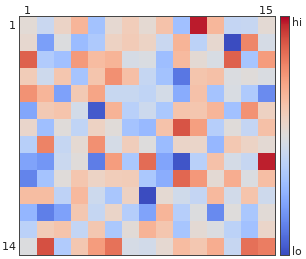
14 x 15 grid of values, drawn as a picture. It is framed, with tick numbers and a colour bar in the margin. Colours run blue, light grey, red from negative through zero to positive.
Neither half mirrors the other. On average the colour sits 50% of the way up the scale. There is no overall slope. The top middle is the smoothest part. The values follow a bell shape.
